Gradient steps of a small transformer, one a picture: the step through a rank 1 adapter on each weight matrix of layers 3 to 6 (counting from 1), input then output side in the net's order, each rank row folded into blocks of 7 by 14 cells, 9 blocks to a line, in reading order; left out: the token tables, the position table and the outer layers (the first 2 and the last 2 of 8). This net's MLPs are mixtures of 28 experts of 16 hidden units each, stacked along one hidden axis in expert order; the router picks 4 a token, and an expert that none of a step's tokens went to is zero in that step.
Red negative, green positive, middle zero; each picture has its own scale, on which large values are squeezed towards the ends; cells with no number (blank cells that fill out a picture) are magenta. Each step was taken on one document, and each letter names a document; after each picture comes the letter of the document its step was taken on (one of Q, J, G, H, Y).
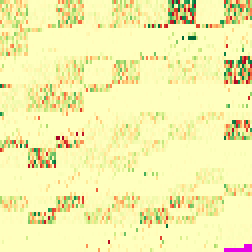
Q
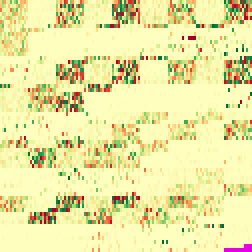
Q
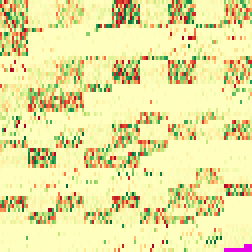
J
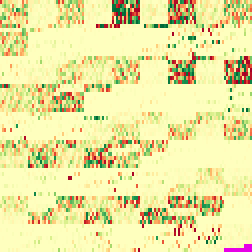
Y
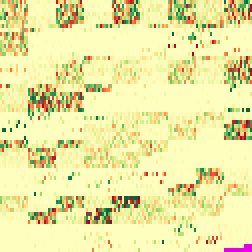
Y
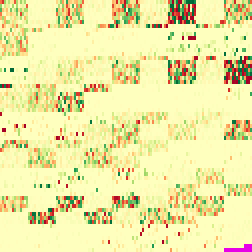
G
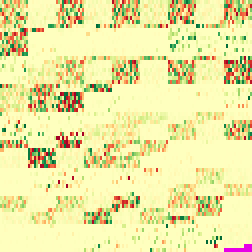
J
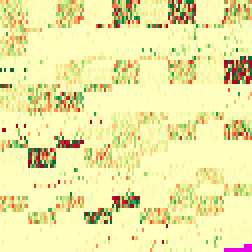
G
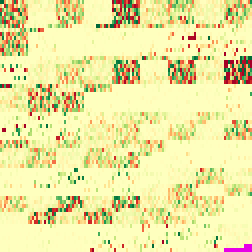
G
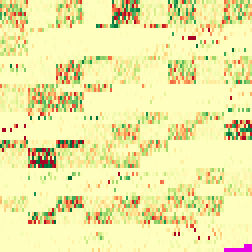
Y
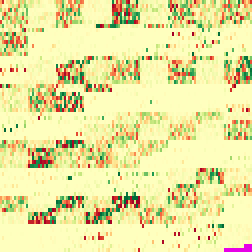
Y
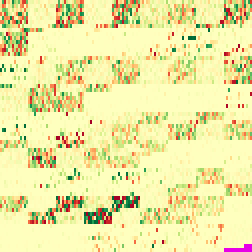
G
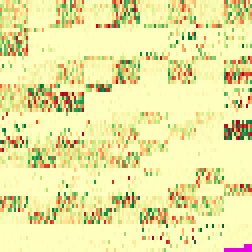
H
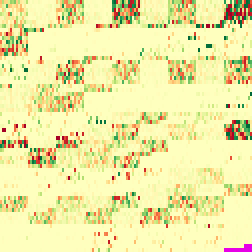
Q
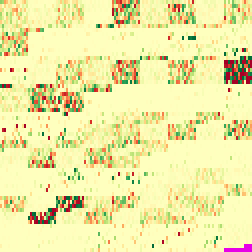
G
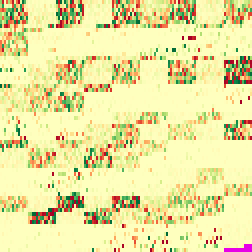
G
